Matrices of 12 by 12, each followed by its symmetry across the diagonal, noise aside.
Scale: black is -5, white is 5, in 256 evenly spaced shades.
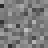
neither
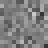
neither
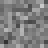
antisymmetric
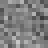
antisymmetric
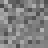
antisymmetric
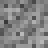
symmetric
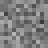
neither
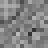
symmetric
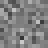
antisymmetric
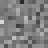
antisymmetric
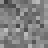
neither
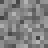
symmetric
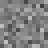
antisymmetric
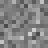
symmetric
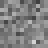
neither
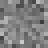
antisymmetric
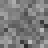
symmetric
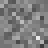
symmetric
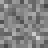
symmetric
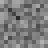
symmetric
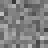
antisymmetric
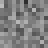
neither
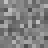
neither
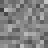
neither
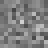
neither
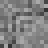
symmetric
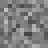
antisymmetric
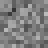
symmetric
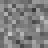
antisymmetric
